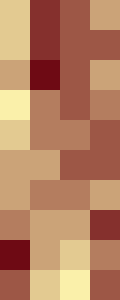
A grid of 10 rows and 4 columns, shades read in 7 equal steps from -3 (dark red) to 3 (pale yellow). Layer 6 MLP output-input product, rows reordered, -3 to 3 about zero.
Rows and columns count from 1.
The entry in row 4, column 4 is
0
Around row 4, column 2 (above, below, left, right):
-3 0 3 -1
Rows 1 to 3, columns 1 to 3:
2 -2 -1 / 2 -2 -1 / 1 -3 -1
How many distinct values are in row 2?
3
